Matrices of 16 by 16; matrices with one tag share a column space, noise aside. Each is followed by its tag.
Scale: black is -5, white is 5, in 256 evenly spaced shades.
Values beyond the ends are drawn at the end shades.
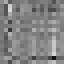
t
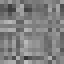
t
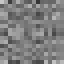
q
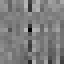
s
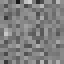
q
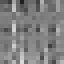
s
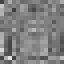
t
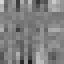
s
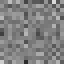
q
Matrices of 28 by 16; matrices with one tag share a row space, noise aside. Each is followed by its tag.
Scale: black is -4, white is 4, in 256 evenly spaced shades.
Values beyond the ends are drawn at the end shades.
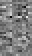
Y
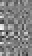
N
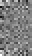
N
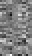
Y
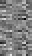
Y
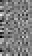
N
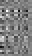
N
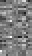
Y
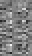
Y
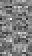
Y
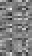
Y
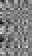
N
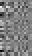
N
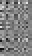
N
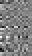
N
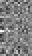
N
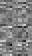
Y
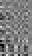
N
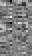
Y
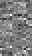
Y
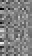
N
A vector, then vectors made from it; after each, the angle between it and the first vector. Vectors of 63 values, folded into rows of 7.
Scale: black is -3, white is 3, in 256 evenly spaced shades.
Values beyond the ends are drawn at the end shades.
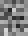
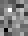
partly opposed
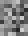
partly opposed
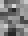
orthogonal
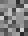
partly opposed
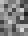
partly opposed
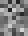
orthogonal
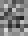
nearly parallel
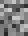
partly opposed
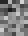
orthogonal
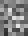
nearly opposite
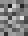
partly opposed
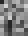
orthogonal
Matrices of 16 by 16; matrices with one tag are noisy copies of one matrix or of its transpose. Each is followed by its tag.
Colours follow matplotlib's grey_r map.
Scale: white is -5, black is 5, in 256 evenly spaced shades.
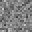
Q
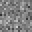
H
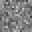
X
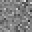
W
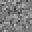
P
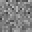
X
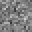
P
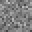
Q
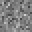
P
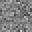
W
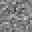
P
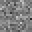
H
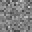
H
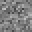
P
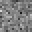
X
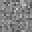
H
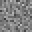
W
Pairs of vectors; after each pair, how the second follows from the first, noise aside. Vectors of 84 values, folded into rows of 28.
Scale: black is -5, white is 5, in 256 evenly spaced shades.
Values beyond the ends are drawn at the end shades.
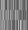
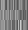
copied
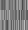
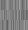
shrunk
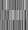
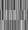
reversed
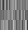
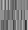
negated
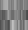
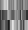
scaled up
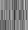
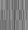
shrunk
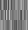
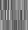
copied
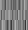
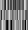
scaled up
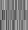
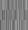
shrunk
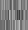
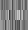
negated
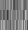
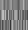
shuffled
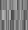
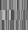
copied
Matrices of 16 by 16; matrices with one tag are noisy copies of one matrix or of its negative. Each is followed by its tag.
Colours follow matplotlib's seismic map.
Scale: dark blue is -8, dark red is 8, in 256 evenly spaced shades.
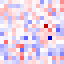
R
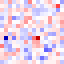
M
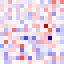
R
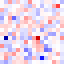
M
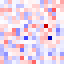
R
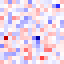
M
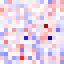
R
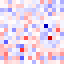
R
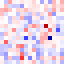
R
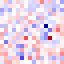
R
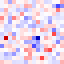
M
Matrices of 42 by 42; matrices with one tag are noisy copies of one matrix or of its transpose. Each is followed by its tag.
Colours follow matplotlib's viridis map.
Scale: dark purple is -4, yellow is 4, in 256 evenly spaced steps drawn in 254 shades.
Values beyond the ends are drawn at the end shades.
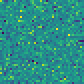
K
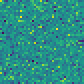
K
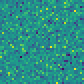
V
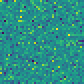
K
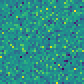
V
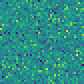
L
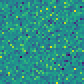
V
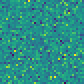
L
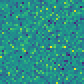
V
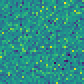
V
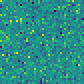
K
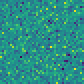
V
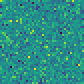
K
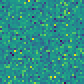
L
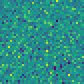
V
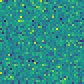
K
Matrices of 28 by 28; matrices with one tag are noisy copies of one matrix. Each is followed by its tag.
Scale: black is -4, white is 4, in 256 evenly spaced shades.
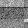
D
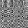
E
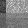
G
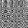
E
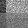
G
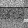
D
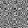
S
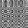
E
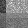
G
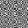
S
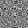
S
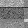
D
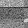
D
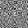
S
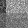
G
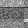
D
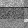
D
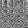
E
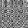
E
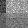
G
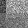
G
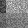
G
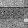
D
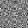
S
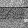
D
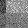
G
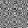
S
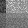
G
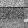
D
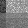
G
